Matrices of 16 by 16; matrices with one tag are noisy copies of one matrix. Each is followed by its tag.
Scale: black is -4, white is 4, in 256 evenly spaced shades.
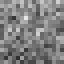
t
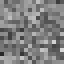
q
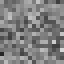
q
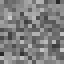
q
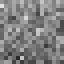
t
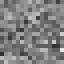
q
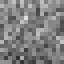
t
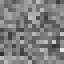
q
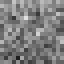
t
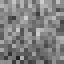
t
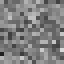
q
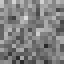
t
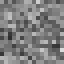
q
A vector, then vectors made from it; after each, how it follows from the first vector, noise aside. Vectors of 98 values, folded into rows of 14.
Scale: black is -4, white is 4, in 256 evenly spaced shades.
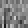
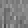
shrunk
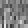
negated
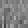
shrunk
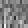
negated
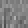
shrunk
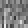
negated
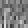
negated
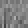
shrunk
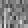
negated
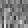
negated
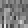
negated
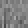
shrunk
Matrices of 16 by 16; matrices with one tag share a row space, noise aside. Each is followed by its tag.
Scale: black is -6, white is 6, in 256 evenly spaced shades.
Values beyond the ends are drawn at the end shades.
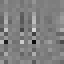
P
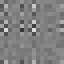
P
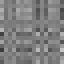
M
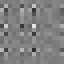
P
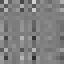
P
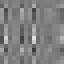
P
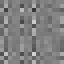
P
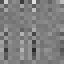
P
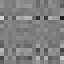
M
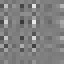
P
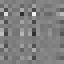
P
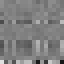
M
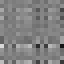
M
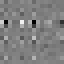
P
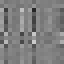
P
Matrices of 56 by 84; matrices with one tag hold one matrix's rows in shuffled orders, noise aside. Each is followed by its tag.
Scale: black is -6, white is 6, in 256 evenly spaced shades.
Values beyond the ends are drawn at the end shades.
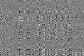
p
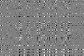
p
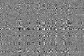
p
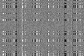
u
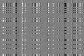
u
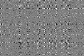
p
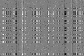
u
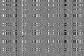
u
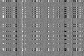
u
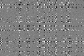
p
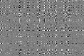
p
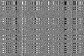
u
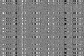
u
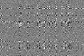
p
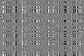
u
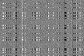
u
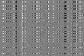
u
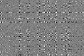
p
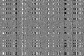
u
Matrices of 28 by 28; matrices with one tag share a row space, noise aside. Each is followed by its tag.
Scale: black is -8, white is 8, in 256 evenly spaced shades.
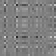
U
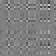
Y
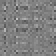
U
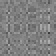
Y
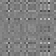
Y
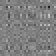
Y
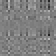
Y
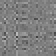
U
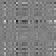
U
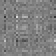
U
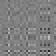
Y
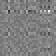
Y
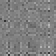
Y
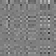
Y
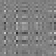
U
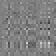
Y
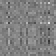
Y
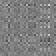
Y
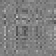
U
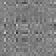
U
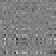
U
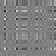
U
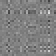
Y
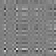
U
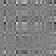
U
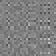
Y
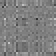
U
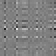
U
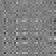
U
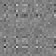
U
